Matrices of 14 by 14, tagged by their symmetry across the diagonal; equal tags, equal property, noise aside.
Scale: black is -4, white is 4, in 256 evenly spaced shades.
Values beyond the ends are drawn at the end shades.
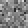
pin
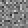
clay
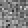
clay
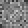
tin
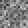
tin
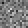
tin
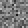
pin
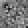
tin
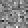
pin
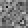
tin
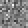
pin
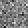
clay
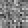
clay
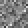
tin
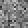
pin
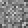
tin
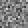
clay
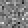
clay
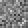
tin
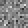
tin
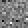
pin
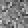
clay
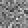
pin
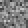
pin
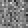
pin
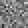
clay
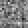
clay
